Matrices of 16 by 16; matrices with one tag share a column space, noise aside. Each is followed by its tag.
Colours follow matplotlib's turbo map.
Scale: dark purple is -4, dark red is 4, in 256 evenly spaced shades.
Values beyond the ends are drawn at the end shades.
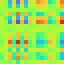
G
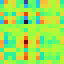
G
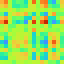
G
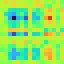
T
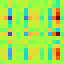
T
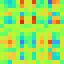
G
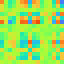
G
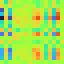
T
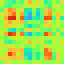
T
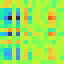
T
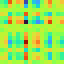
G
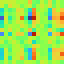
T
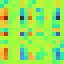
T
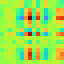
T
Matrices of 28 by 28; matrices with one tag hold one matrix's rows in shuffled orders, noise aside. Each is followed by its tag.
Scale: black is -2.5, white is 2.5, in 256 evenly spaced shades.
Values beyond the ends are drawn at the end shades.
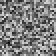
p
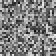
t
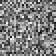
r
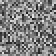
r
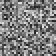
t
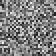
r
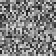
r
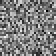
r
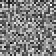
r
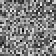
r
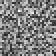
t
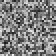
t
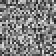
r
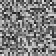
t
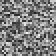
p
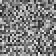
r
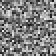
p
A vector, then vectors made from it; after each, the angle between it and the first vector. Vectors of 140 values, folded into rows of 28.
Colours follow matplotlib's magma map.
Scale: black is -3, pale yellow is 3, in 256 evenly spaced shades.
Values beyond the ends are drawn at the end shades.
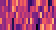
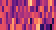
nearly opposite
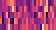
partly aligned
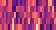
nearly opposite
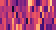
nearly opposite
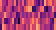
partly opposed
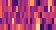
nearly opposite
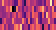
partly opposed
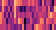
orthogonal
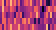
orthogonal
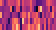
partly opposed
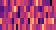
partly aligned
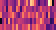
partly opposed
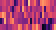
partly opposed
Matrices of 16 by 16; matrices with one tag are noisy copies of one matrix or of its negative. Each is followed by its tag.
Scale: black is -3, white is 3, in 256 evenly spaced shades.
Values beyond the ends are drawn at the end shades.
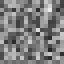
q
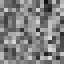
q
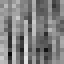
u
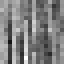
u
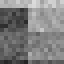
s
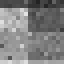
s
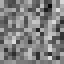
q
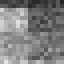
s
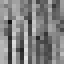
u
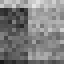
s
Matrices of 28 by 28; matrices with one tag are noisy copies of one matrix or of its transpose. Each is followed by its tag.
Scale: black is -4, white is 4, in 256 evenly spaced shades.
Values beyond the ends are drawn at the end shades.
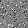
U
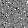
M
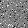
U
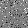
U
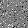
U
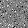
U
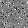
M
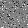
M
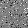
U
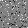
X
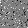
X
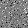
U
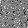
X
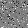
M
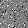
U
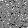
X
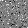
X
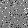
U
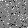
X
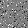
U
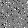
M
